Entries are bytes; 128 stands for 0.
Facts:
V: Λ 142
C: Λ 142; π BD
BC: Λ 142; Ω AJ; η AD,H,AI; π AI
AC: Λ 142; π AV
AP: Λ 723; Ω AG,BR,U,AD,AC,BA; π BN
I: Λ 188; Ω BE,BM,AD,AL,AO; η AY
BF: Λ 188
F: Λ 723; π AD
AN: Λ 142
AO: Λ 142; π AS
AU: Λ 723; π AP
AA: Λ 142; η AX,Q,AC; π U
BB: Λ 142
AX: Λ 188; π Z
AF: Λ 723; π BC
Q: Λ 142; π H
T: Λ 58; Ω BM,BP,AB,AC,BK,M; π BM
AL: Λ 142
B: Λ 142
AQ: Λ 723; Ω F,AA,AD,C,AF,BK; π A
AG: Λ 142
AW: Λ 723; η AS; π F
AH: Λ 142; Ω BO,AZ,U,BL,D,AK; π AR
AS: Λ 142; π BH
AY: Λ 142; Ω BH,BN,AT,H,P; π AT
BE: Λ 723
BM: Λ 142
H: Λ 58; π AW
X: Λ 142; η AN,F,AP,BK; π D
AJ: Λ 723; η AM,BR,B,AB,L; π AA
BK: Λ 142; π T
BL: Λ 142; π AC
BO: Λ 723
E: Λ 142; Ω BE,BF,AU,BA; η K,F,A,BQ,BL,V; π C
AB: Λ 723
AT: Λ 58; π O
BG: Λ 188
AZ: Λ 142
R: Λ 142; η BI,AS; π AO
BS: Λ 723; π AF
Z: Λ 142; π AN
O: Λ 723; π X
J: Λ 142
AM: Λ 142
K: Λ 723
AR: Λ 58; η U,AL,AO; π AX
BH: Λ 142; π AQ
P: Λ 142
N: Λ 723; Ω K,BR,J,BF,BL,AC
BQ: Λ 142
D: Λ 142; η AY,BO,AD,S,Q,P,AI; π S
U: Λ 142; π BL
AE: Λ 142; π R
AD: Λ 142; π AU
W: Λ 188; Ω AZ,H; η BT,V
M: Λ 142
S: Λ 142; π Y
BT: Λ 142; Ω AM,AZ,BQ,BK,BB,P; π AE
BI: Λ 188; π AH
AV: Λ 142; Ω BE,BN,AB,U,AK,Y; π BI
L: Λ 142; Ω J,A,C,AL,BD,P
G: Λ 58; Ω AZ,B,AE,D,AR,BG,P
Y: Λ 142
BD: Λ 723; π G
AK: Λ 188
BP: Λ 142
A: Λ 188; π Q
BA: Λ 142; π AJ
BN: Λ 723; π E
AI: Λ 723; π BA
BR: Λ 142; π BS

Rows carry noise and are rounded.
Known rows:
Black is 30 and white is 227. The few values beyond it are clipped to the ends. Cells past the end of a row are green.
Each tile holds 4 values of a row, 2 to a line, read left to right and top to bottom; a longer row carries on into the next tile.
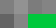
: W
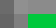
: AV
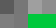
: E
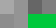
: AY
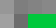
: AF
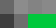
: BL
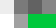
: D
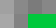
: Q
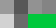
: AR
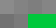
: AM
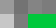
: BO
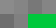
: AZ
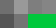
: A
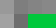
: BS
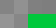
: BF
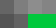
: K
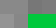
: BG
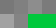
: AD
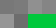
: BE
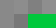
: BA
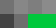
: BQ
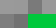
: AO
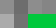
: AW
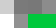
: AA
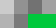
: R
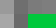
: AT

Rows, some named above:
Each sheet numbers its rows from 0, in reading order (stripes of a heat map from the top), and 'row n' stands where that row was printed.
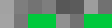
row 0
O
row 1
BD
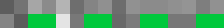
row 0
T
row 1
AJ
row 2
AV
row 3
BR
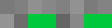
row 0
BE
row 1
W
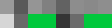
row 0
AR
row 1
BK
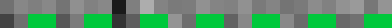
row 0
BQ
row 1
L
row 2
AP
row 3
BE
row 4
W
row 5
AB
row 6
AS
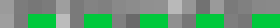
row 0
O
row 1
AI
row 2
AQ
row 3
AE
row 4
BM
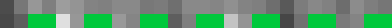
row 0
F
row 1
I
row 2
BG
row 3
AH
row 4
AX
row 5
AN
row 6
BI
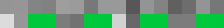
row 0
I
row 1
AO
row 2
AR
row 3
C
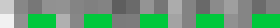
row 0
BC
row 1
AC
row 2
C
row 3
X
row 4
Y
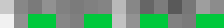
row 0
BC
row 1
Z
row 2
S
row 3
E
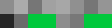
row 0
BT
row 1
BH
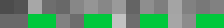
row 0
G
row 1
N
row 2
H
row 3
P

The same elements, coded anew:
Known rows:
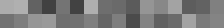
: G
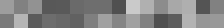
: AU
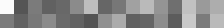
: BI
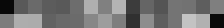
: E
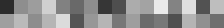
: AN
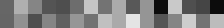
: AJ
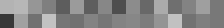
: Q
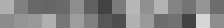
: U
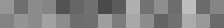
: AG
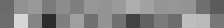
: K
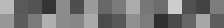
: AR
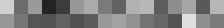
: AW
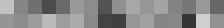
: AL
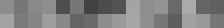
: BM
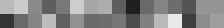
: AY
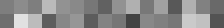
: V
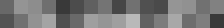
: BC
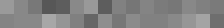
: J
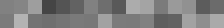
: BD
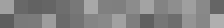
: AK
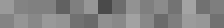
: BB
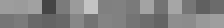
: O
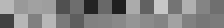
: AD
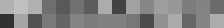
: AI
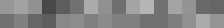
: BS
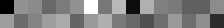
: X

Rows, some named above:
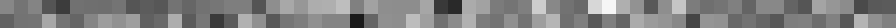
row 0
AA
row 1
A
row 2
AP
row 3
T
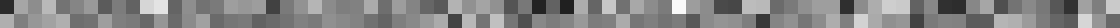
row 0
BK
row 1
O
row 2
AD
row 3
AS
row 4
R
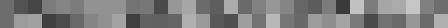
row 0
W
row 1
AX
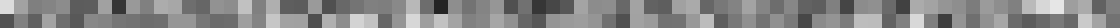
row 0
H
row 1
BR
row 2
BM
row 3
BT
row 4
F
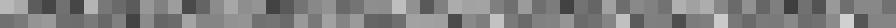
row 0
G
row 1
N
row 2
S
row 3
S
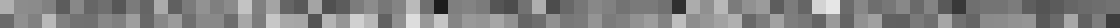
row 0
AC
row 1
BR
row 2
C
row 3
BK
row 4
AA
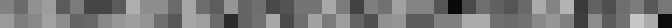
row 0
BM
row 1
I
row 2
E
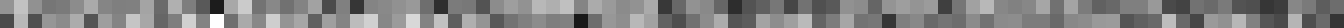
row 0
AB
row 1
L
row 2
A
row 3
BC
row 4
O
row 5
D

